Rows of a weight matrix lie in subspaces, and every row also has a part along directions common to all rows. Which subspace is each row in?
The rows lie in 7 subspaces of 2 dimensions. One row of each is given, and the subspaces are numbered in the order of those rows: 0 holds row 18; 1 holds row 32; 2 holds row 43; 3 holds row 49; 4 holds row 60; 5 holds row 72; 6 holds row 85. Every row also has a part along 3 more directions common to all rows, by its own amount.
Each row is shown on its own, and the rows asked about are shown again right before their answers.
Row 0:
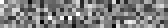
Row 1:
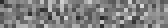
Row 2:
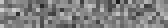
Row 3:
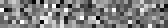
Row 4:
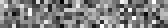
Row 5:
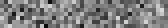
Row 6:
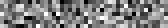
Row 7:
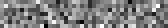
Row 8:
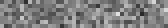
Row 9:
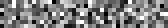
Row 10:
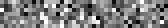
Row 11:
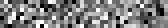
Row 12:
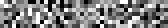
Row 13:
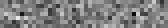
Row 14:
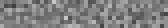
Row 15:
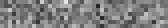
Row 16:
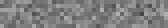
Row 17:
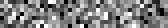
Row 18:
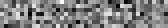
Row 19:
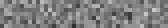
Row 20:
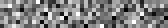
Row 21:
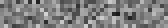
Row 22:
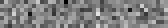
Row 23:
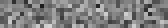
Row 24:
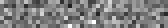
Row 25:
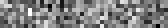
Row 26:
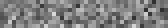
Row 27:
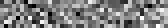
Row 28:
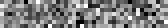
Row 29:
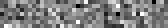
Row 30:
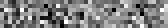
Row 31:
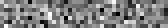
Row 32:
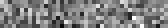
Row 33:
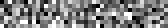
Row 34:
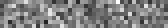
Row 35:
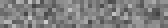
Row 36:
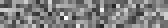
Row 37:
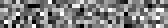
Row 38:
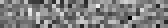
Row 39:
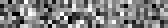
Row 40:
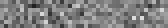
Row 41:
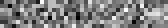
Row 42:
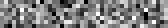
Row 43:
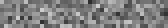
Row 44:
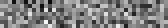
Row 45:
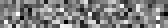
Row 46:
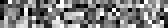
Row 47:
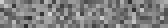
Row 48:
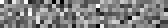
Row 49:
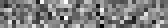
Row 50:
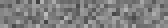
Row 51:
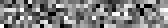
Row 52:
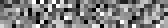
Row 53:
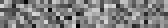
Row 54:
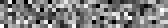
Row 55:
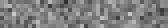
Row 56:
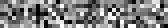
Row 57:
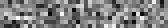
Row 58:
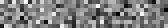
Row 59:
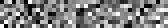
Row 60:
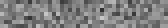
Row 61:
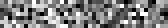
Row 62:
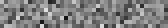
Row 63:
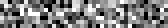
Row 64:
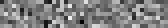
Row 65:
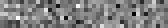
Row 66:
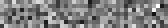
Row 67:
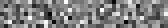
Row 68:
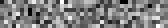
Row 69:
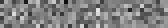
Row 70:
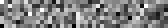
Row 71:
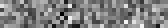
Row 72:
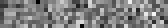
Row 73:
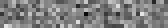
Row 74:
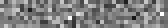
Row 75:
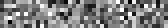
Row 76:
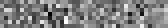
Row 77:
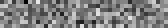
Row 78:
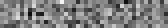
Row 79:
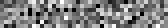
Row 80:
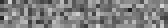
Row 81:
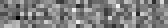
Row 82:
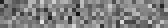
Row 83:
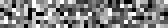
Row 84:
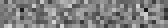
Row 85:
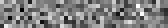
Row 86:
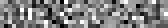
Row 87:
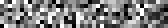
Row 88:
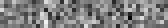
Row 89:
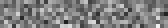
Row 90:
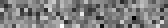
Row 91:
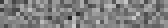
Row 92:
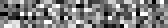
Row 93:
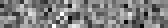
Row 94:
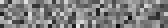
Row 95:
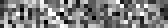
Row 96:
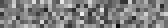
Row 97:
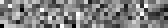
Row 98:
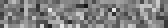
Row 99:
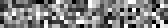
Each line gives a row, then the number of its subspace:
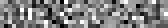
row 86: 4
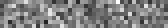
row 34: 6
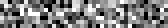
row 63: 1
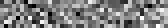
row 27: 2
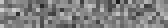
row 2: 6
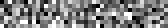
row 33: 1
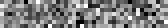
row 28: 5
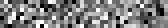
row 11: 3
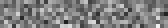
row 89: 2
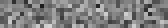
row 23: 3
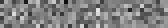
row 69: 3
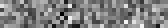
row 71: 1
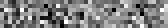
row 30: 1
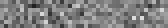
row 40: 2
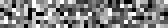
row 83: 0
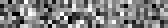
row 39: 1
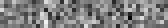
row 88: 1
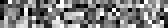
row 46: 5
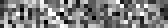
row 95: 6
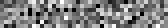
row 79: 0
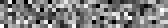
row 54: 3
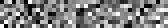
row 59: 2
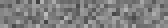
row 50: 4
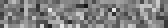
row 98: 5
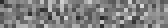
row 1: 4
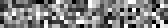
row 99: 5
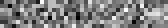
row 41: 4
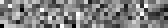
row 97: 4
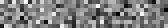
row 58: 5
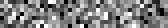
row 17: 3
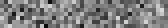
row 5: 3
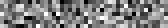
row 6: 4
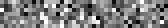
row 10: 1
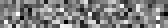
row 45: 2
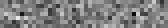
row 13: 0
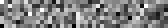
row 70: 4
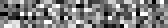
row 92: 0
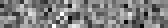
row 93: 1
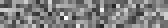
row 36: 6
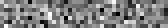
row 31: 4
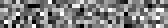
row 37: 2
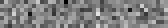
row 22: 3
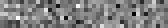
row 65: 0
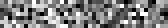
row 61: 0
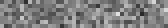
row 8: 5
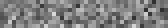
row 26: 3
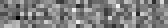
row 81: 0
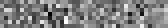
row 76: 1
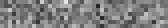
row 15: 3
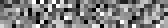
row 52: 4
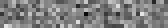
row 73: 0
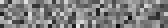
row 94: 4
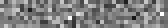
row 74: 6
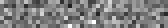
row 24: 2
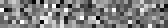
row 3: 1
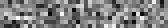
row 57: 0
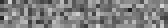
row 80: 5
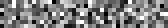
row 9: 2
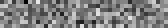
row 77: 5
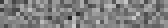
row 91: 6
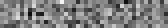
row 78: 0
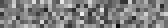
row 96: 2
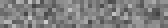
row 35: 4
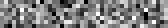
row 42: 3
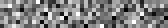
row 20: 4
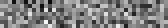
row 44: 3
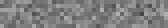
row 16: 6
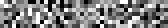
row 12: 2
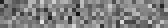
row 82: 6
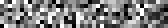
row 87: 4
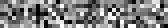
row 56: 5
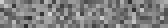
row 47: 0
